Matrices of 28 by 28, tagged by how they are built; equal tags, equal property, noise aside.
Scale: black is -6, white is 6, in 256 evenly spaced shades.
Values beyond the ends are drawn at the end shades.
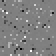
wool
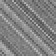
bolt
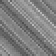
bolt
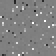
wool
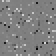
wool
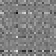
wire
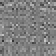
wire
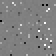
wool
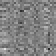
wire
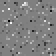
wool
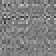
wire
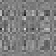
wire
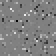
wool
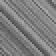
bolt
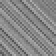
bolt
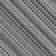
bolt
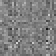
wire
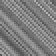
bolt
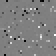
wool
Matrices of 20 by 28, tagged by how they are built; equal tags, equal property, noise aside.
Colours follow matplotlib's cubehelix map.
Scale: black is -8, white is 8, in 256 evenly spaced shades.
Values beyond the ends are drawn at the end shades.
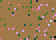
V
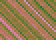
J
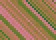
J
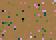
V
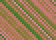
J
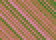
J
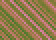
J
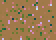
V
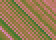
J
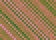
J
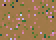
V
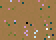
V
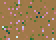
V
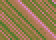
J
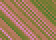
J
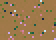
V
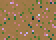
V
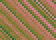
J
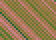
J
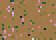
V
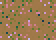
V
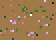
V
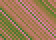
J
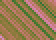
J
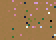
V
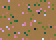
V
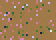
V
